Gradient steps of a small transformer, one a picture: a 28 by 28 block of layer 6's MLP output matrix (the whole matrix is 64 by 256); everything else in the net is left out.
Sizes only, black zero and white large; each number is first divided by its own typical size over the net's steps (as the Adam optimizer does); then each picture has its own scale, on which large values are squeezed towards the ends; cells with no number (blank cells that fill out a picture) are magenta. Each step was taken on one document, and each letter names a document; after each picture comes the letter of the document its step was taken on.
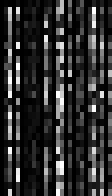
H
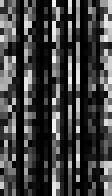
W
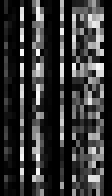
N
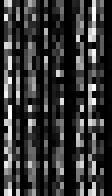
H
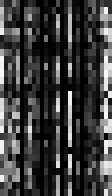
W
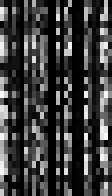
W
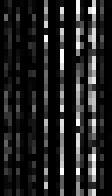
H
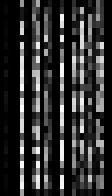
N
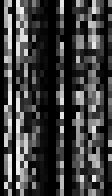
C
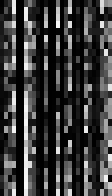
W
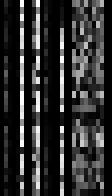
N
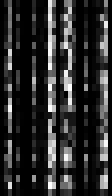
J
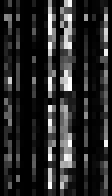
J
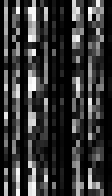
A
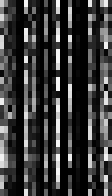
W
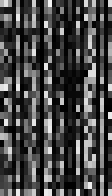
C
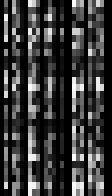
A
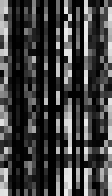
W
